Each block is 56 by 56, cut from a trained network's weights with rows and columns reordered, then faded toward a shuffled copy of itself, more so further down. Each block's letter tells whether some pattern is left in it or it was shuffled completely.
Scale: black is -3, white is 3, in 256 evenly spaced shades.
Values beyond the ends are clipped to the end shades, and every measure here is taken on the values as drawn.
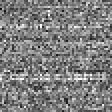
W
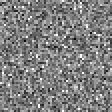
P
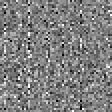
W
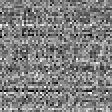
W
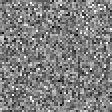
P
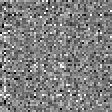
W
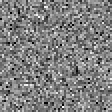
P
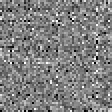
W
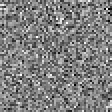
W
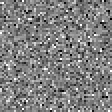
P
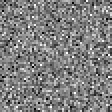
P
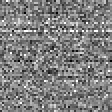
W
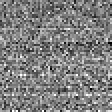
W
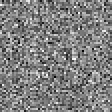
W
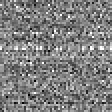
W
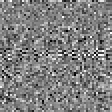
W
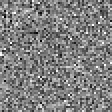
P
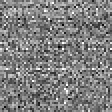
W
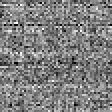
W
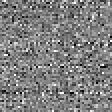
W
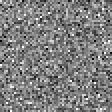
P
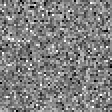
P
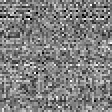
W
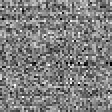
W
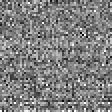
W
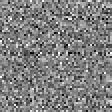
W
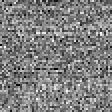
W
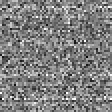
W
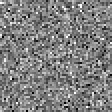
P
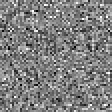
W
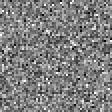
P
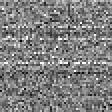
W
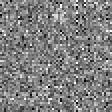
W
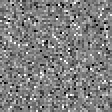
P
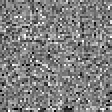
W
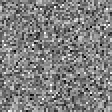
P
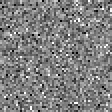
P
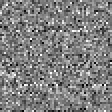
W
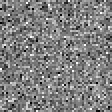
P
